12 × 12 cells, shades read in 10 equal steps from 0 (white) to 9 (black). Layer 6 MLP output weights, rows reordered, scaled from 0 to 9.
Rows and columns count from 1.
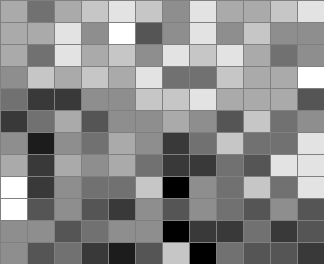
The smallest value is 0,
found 4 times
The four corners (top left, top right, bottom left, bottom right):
3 1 4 7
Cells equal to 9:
3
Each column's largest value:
7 8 7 7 8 6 9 9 7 6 7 7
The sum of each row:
30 36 34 33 47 53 53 52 49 58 68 71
